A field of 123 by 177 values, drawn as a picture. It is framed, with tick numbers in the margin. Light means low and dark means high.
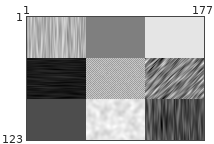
The table splits into 3 rows of 3 panels. Panel 1,1: low, streaked downward. Panel 1,2: middling, flat. Panel 1,3: very low, flat. Panel 2,1: very high, streaked across, faint in contrast. Panel 2,2: low, checkered. Panel 2,3: middling, slanting up to the right, strong in contrast. Panel 3,1: high, flat. Panel 3,2: very low, blotchy, faint in contrast. Panel 3,3: high, streaked downward.
